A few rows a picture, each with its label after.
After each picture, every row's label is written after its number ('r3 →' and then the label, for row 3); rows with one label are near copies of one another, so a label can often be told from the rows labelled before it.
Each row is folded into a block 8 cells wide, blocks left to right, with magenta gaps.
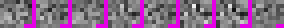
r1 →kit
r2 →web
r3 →kit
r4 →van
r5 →web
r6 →van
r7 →van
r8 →web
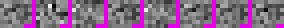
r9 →web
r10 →van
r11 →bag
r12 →web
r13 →bag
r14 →web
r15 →web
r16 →web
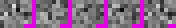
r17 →van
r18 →kit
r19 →web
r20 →web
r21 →van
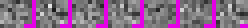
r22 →kit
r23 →van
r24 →kit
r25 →van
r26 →web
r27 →bag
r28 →van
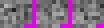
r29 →web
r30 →kit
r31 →kit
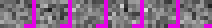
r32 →kit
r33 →web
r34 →bag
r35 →van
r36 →bag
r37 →kit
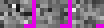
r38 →van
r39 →web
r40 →bag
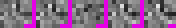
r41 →van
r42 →van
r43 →web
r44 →van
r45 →van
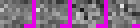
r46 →bag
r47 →bag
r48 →kit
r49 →van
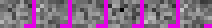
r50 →kit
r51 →bag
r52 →kit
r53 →web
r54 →kit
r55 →bag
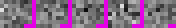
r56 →bag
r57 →kit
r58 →web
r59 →van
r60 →web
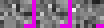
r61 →van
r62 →van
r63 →bag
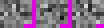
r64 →van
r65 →web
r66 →van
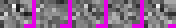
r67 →van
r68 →bag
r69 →van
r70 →kit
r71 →van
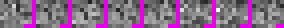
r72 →van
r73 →kit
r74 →kit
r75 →kit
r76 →kit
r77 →bag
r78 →bag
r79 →kit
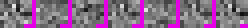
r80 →van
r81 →bag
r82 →web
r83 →van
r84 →bag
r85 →van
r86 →van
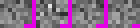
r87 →kit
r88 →van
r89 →kit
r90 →kit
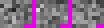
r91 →web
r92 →bag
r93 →kit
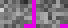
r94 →bag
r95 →kit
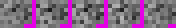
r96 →web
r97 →web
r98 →web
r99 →web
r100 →web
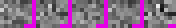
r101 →bag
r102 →van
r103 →kit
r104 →bag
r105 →van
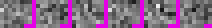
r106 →bag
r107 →web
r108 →van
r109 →bag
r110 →van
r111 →web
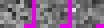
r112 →kit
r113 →web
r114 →bag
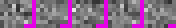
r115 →van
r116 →bag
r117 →bag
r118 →van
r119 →bag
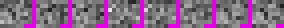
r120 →kit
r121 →web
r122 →web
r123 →bag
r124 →bag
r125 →web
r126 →kit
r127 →kit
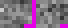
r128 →bag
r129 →web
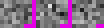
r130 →web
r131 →van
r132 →kit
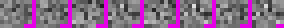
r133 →web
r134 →web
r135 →kit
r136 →van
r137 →kit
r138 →van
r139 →web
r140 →van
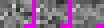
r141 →van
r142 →bag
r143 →bag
